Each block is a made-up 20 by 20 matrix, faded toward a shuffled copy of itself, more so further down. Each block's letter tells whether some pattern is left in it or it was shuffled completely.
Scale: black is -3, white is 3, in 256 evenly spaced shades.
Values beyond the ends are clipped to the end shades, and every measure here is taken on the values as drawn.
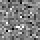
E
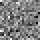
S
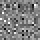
S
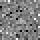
E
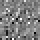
S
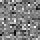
S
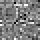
S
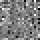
S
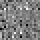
S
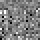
S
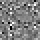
S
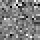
S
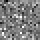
E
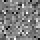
E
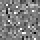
E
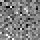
S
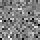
S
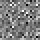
S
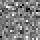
S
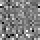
S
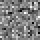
E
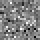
E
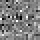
S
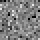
E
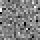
E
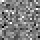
E
